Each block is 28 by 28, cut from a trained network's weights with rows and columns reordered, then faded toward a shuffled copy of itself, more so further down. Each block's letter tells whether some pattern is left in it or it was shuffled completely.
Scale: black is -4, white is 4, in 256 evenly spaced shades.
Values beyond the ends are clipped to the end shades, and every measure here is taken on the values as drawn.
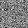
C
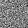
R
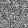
R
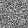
C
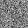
R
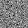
C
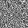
C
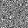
C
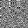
C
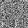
C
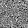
R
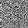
C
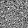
R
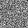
R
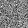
R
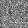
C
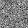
R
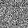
R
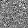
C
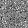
R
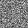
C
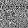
C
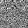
C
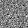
R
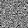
C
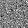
R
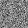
R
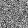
C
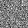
C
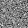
R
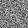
R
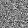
R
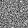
R
